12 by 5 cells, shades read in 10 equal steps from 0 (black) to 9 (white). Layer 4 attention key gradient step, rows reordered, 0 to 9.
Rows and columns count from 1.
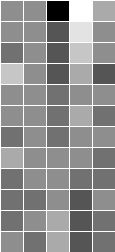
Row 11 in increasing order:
3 4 4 5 6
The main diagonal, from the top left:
5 5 3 6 5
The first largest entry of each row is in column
4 4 4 1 1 4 2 1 2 3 3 3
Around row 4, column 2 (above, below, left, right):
5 5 7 3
